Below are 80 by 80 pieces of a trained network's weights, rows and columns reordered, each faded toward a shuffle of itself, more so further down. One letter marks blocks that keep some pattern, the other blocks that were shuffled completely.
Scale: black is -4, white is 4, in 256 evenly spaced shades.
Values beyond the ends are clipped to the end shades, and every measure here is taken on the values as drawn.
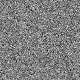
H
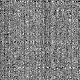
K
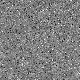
H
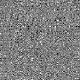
K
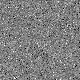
H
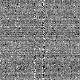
K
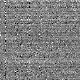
K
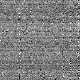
K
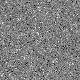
H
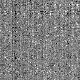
K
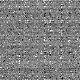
K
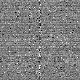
K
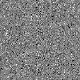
K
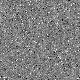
H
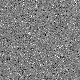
H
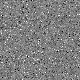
H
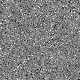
H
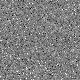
H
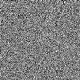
K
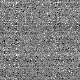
K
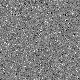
H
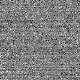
K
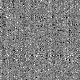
K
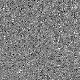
K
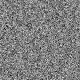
H
